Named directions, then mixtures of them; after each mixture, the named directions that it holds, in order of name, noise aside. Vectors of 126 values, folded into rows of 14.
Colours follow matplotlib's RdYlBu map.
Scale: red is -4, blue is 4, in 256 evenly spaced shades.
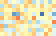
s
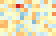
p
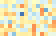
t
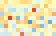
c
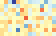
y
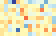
y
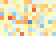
c, s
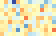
y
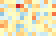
p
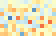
c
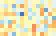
t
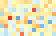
c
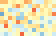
c, p
